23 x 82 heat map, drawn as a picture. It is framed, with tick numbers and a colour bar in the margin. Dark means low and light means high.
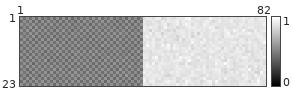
It is made of 1 by 2 panels. Panel 1,1: middling, checkered. Panel 1,2: very high, fine-grained, faint in contrast.
